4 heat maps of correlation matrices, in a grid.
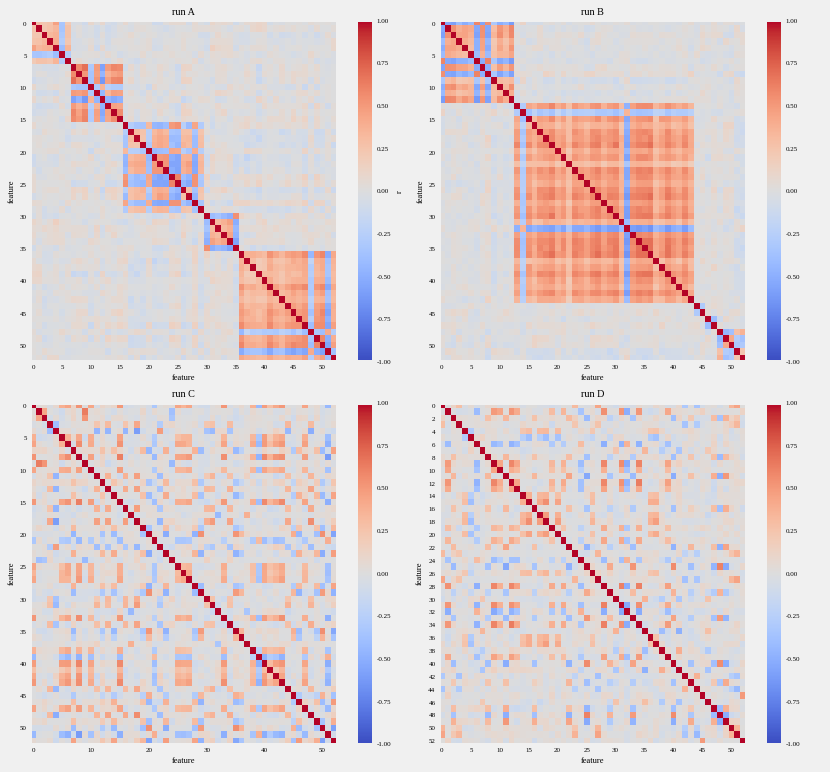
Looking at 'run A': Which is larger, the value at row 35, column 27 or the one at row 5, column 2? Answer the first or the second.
the first
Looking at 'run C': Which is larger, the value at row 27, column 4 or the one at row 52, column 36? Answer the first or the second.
the first
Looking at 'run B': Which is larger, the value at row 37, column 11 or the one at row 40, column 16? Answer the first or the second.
the second
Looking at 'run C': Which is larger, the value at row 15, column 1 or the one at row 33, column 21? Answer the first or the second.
the first
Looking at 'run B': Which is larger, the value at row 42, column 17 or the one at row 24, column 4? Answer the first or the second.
the first
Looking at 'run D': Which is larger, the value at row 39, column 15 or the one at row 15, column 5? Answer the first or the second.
the first
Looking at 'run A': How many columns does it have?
53
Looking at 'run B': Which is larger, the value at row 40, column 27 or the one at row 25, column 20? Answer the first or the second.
the first
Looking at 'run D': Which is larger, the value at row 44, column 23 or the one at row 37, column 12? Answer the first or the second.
the second
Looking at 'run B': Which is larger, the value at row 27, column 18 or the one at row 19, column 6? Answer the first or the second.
the first
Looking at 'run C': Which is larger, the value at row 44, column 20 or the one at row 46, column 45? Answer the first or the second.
the first
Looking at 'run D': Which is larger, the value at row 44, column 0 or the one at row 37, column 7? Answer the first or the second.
the second
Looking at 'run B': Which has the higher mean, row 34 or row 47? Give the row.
34
